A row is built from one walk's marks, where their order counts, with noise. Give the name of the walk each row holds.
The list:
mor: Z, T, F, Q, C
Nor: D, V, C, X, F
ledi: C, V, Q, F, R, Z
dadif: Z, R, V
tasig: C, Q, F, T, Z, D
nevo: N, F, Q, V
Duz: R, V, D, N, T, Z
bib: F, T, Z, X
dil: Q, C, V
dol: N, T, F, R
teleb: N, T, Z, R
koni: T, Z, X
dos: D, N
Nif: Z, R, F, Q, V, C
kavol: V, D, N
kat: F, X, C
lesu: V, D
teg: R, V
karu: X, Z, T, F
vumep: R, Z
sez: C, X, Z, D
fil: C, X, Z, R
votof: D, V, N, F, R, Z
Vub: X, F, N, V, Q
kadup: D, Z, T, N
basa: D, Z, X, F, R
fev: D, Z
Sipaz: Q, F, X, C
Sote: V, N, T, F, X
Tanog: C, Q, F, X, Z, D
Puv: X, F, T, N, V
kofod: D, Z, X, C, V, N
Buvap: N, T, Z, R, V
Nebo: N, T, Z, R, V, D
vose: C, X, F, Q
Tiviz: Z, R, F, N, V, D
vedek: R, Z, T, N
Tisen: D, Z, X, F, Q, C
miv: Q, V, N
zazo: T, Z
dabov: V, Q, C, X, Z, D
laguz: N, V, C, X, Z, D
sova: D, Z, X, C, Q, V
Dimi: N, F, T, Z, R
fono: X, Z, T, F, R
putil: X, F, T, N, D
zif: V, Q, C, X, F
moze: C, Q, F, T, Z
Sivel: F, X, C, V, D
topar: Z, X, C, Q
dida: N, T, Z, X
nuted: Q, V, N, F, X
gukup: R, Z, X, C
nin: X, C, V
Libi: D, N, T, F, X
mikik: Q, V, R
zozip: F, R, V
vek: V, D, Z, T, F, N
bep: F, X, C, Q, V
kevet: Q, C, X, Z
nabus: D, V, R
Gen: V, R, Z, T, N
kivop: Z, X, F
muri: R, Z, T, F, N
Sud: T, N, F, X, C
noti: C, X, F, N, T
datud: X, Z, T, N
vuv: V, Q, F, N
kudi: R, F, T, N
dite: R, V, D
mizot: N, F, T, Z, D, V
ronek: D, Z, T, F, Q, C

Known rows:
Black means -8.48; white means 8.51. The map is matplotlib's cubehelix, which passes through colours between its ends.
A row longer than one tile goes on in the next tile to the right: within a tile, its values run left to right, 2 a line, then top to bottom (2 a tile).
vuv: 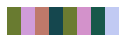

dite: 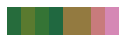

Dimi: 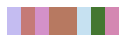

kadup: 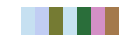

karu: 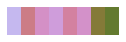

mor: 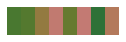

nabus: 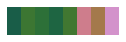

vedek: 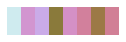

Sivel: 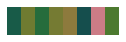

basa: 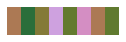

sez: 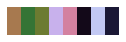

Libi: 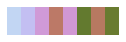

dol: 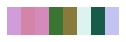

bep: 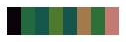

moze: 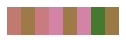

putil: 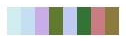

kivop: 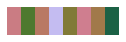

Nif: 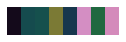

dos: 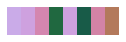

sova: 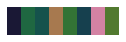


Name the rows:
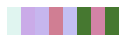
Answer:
datud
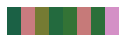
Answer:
Vub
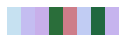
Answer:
kudi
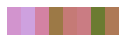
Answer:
Sote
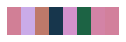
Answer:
kavol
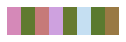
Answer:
fono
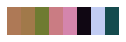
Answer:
laguz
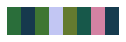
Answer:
kevet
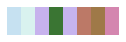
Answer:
vek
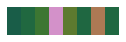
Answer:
Tisen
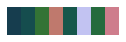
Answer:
ledi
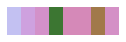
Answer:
Gen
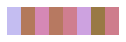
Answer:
teleb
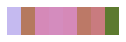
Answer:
zazo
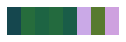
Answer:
teg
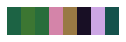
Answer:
dabov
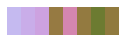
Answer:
noti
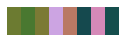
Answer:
Tanog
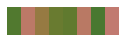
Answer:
nuted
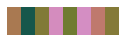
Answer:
vumep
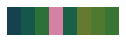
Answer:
Sipaz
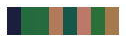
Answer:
zif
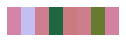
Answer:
Puv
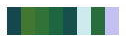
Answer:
zozip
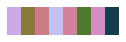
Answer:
koni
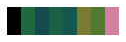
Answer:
dil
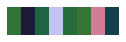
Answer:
gukup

